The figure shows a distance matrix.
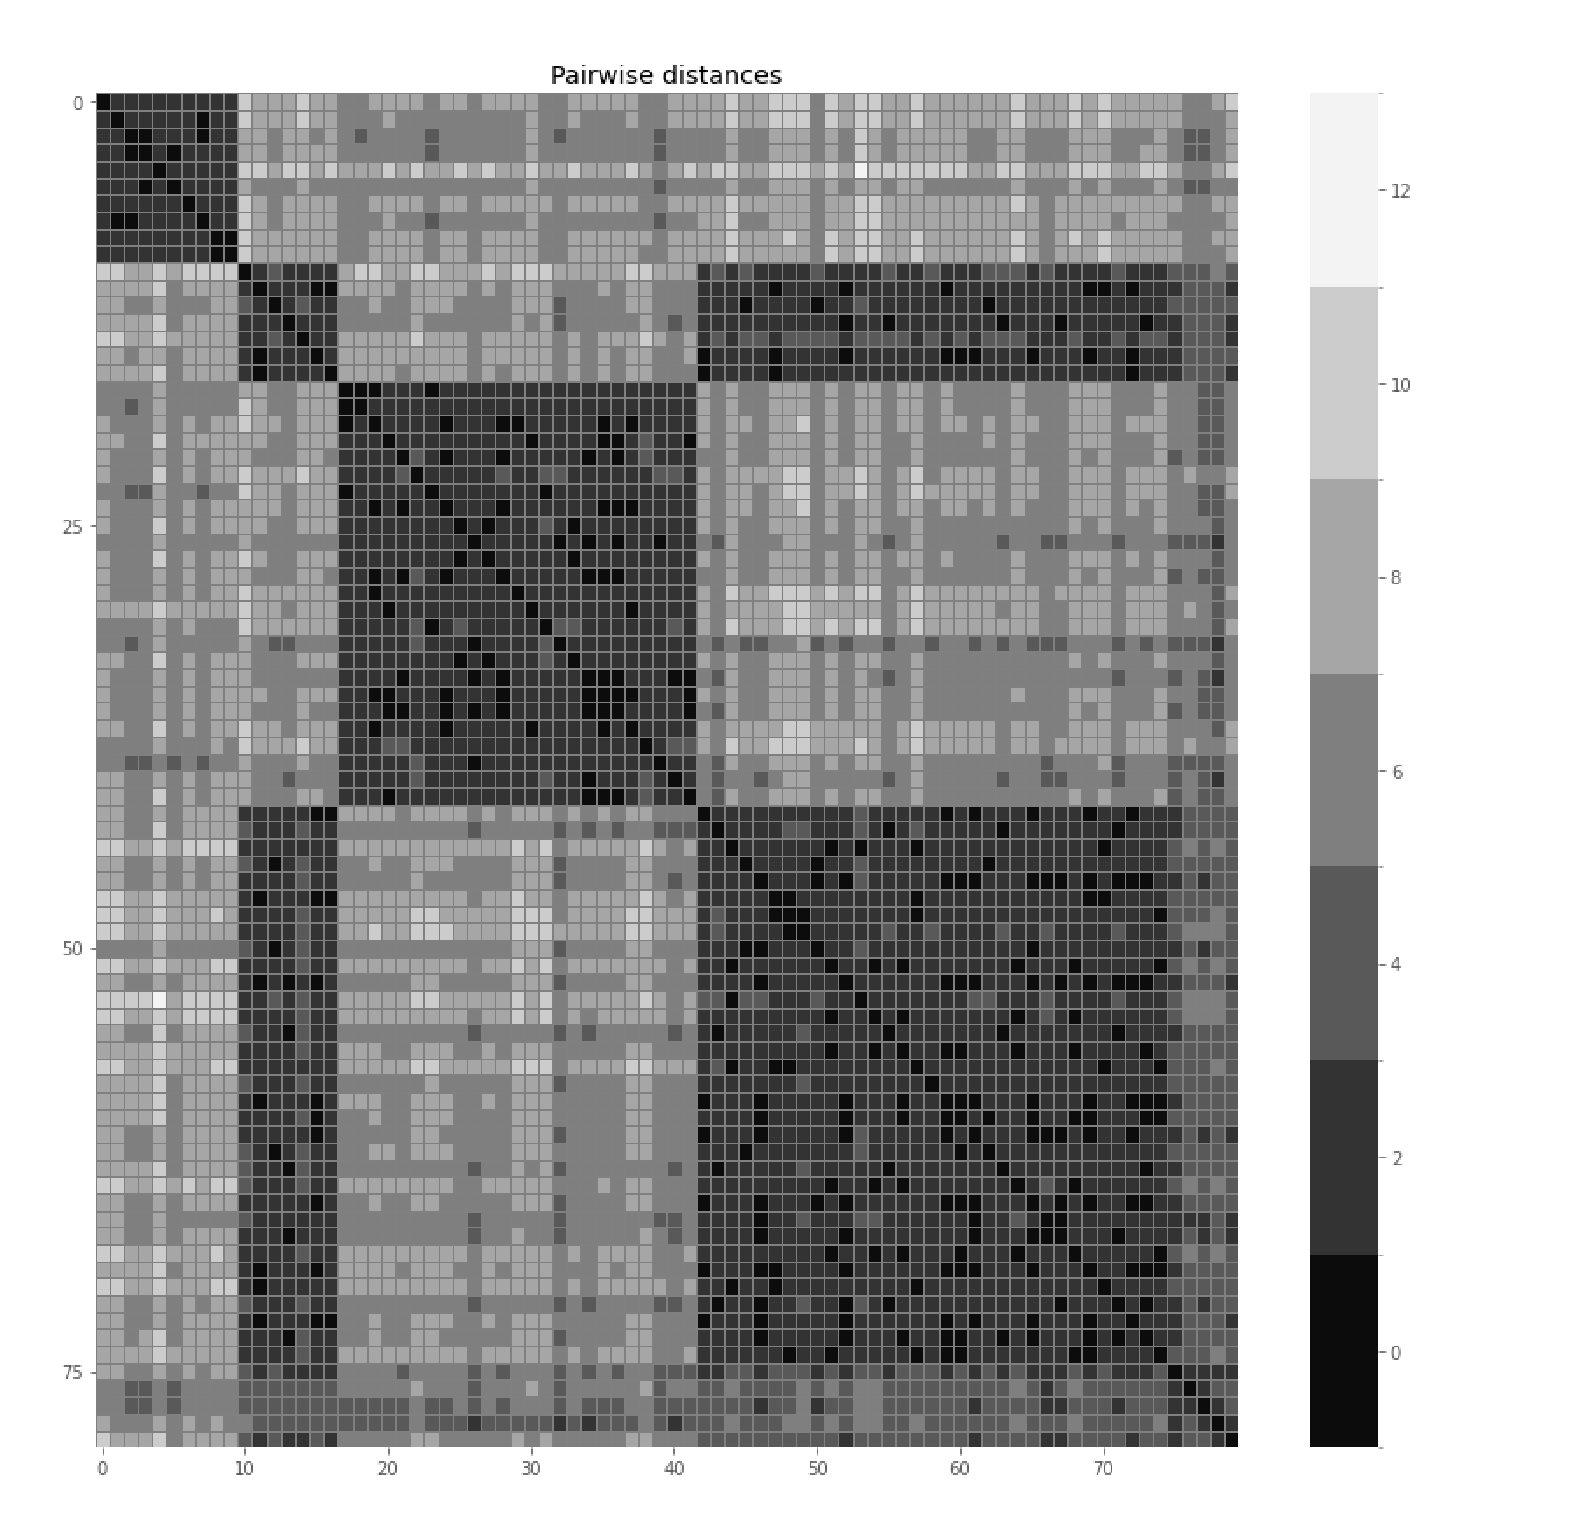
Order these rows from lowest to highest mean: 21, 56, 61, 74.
61, 56, 74, 21
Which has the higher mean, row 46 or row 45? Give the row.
45
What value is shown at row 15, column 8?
8
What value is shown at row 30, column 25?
2
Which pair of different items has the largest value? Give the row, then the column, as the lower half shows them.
53, 4
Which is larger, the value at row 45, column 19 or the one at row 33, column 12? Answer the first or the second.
the first
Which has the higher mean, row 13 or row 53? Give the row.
53
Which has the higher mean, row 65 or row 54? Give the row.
54
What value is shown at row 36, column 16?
6
